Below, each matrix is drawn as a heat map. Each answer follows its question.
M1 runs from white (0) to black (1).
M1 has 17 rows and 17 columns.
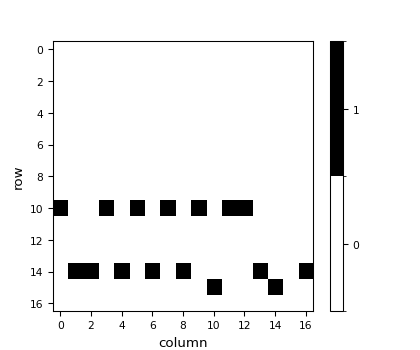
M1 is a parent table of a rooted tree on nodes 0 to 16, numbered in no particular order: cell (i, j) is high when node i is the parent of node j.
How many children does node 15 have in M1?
2
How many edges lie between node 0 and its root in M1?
2
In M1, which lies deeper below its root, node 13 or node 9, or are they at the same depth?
the same depth
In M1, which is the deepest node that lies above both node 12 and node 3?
10
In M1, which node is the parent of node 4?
14
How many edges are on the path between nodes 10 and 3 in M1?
1
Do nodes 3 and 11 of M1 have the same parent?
yes
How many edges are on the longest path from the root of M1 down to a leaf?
2
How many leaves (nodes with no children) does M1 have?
14
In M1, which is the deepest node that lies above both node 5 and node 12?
10
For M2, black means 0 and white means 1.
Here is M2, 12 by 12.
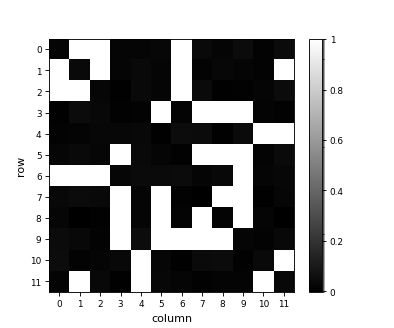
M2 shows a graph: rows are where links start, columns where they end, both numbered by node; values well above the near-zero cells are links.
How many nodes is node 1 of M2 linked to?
4
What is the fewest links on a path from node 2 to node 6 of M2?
1
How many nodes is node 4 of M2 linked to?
2
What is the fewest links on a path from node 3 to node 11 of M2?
4
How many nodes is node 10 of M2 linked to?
2
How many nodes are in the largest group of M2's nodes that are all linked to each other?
5
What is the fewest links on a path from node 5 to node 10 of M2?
5
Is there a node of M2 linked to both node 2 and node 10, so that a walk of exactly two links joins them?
no
